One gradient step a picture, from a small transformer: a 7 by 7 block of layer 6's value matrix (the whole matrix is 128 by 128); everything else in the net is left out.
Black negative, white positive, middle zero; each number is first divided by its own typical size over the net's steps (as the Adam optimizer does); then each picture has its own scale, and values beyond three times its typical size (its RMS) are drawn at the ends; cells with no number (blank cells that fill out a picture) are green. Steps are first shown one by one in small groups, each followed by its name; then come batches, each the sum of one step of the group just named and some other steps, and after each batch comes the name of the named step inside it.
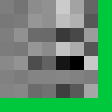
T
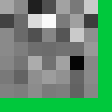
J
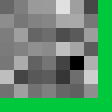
T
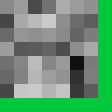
J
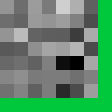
T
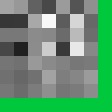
J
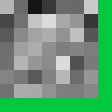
J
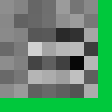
T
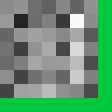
J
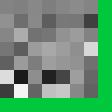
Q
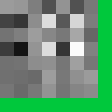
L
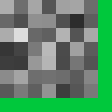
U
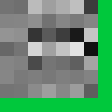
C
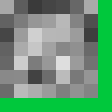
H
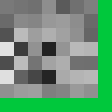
H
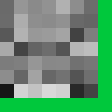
Q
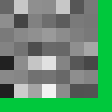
U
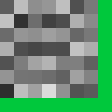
U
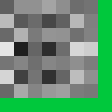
Q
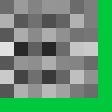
Q
